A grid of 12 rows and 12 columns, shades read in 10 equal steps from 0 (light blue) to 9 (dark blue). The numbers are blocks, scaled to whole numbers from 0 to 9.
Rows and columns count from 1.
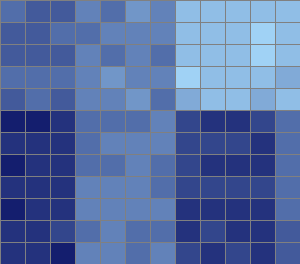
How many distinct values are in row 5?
6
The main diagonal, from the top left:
5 6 6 4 4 5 4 7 7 8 8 6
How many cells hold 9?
5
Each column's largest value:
9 9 9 5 5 5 5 8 8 8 8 6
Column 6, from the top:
3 4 4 4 3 5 4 4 4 4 5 5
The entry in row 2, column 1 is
6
